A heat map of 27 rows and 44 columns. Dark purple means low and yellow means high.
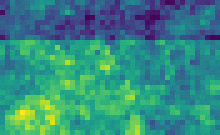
The ninth with the highest average is the bottom left. A horizontal seam about 30% of the way down splits the table, and the bottom part is higher. On average the colour sits 50% of the way up the scale.
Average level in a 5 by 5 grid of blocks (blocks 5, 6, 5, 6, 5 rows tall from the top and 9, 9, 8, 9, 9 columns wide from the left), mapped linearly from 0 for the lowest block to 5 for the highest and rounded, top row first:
11001 | 22222 | 34432 | 45433 | 54433
